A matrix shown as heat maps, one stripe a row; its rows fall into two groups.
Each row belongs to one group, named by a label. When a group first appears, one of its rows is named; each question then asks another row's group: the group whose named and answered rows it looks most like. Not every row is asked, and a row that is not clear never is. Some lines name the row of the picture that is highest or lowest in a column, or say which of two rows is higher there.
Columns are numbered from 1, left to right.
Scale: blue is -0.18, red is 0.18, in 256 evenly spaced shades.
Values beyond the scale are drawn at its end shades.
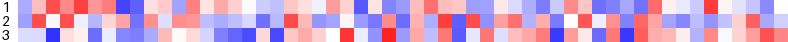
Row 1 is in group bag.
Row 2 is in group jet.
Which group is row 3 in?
jet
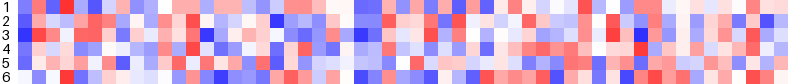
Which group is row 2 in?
bag
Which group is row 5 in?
bag
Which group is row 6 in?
jet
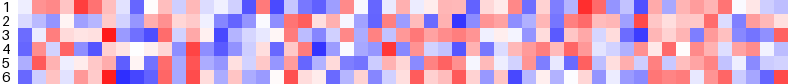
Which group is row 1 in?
bag
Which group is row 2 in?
jet
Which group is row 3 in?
bag
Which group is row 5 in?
bag
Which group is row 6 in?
bag
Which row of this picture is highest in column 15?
1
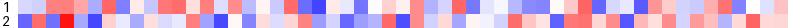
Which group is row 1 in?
bag
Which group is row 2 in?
jet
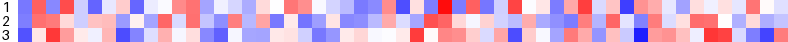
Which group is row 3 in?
bag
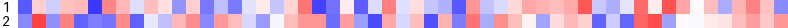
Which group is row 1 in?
jet
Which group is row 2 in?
jet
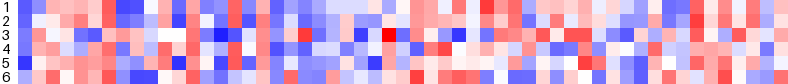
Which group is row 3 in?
jet
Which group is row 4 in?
bag
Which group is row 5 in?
bag
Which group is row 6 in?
bag
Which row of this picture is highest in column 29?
6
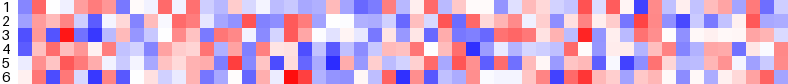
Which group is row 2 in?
jet
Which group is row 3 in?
jet
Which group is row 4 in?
bag
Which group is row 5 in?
bag
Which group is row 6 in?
jet
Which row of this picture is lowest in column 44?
5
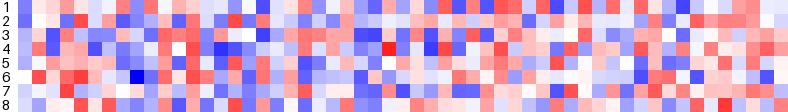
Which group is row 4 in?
jet
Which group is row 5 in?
bag
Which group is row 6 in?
bag
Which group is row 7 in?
jet
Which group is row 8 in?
bag
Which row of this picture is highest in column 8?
1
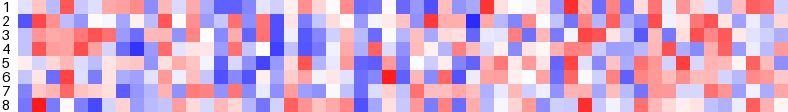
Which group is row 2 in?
bag
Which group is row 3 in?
bag
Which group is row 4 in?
bag
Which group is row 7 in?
bag
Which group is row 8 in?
jet
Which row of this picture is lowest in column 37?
3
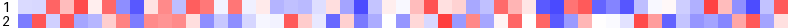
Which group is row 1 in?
bag
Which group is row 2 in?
jet
